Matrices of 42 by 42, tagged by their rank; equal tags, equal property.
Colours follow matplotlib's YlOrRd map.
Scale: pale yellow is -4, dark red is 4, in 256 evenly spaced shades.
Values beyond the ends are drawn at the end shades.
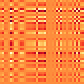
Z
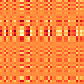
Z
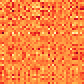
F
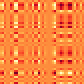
Z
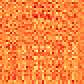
F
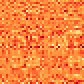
F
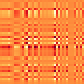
Z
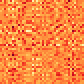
F
